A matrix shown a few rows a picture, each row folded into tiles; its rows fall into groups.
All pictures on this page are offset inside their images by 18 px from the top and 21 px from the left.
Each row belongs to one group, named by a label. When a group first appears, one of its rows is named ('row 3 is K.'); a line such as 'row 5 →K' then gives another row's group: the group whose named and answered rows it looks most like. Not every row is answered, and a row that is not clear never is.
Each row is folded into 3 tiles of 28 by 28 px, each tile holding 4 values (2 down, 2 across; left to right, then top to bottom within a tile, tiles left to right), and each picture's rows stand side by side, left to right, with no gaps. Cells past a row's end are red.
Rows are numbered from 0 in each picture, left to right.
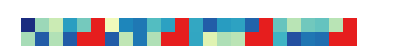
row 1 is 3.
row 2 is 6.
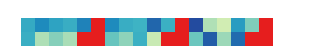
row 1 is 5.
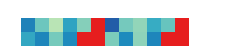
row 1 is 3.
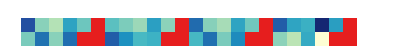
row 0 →3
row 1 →3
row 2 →3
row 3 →5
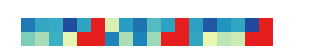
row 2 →6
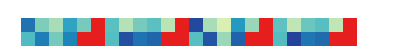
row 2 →3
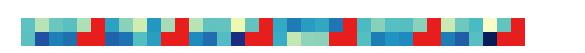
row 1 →3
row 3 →6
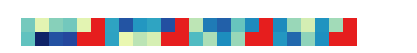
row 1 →6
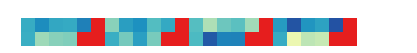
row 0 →6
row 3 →6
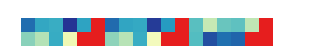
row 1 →5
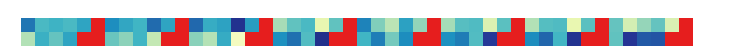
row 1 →5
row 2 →5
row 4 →3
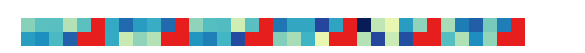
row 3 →5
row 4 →3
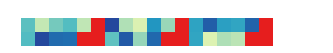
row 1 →3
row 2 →6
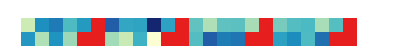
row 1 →5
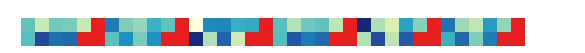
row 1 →3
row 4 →3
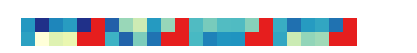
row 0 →6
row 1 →3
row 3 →6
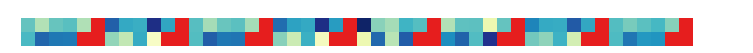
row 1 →5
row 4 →3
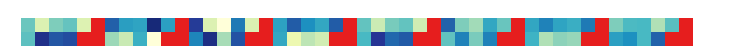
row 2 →3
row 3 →6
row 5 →3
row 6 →6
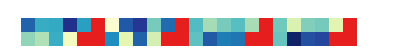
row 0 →5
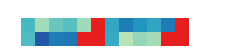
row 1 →6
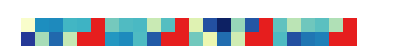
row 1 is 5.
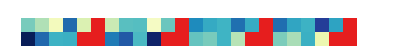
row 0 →3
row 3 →5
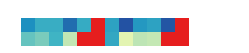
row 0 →5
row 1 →6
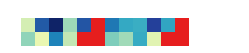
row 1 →5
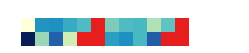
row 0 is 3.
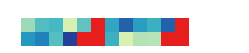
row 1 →6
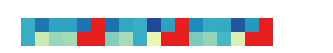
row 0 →6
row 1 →5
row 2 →5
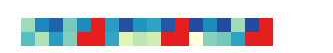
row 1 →6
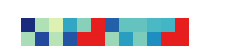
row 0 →3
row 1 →3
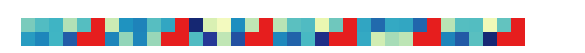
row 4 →6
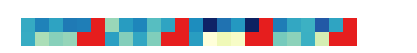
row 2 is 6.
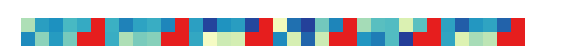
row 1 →6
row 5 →6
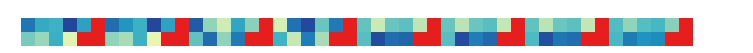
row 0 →5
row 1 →5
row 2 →3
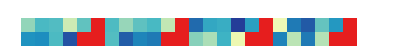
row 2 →5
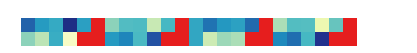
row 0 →5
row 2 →6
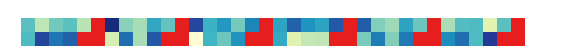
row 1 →3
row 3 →6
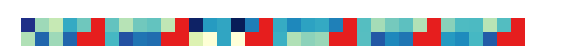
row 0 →3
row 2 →5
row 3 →6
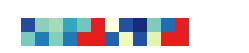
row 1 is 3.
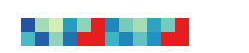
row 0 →3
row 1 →3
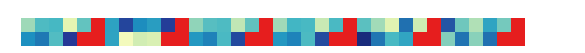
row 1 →6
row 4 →3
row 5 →3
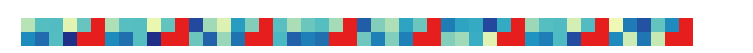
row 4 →3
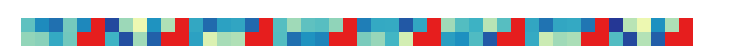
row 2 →6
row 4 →5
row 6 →6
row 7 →3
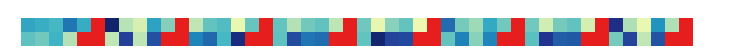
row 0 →5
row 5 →3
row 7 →3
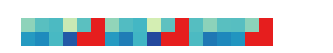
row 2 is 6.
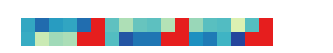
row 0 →6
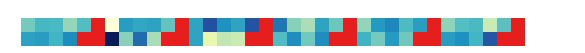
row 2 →6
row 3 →3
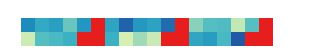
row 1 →6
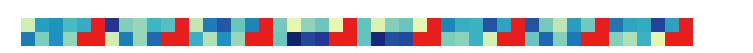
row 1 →3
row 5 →5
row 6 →3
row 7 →5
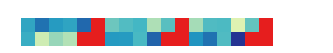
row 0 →6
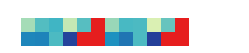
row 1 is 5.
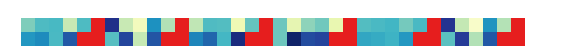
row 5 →3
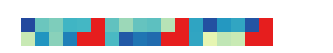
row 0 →3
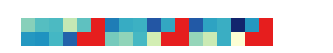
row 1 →5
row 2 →5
